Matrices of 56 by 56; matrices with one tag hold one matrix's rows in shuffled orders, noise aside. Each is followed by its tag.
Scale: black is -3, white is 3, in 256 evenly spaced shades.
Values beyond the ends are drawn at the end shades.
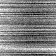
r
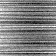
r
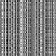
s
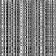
s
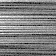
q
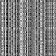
s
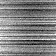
r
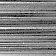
q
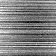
r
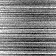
r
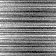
r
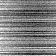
r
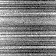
r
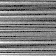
q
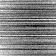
r
